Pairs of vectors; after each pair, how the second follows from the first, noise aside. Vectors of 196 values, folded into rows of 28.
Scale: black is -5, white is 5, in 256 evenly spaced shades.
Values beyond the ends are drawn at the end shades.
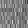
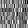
scaled up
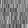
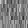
reversed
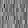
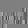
partly zeroed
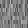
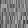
reversed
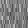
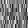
scaled up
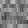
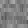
shrunk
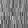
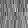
reversed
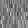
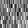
scaled up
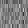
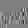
partly zeroed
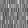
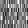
scaled up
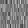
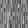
sign-scrambled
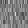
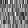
scaled up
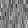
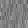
shrunk
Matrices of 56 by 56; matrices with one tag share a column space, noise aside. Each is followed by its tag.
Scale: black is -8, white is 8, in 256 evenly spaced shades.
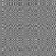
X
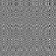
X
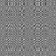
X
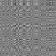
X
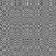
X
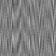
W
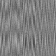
W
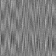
W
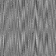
W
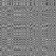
X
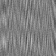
W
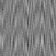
W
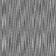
W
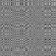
X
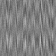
W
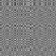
X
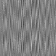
W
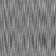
W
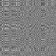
X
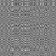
X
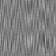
W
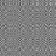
X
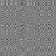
X
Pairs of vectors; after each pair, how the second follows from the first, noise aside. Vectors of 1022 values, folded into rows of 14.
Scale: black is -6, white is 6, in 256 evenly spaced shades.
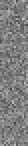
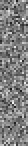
scaled up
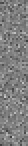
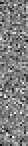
scaled up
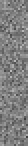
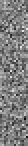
scaled up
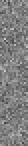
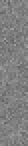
shrunk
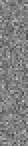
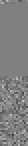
partly zeroed
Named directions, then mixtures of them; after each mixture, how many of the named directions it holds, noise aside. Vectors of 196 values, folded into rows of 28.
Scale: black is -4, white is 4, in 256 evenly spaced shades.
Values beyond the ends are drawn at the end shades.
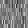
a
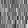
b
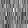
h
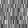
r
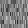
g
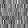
two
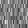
one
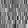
one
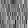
two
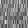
two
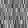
three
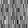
two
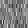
two
